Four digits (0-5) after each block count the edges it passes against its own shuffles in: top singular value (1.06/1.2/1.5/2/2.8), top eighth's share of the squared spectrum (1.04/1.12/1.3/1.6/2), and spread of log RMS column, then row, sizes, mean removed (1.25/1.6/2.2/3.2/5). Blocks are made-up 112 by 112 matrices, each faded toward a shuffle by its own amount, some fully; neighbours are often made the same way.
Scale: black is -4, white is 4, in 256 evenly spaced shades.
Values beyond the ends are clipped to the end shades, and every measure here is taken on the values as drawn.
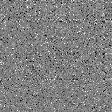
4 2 1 1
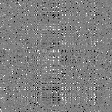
5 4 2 2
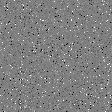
2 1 0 0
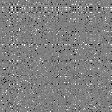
5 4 2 2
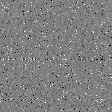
4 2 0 1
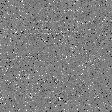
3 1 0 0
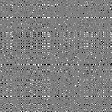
5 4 3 3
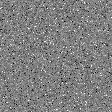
0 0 0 0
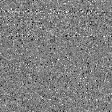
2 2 1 2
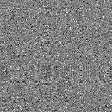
4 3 2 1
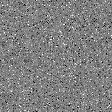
3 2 0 0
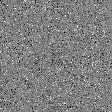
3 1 0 0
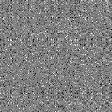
4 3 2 2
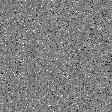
2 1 0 0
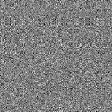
4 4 2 2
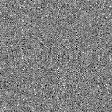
4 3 2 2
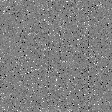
3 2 1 0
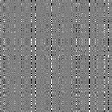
5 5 4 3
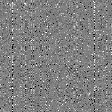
4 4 3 1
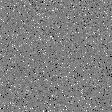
0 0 0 0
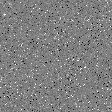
1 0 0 0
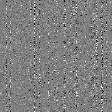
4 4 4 0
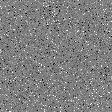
0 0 0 0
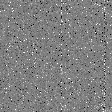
2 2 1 0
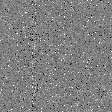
2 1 1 0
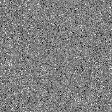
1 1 2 0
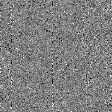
2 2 3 0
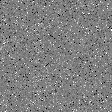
0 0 0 0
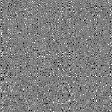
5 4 3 2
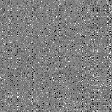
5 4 3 2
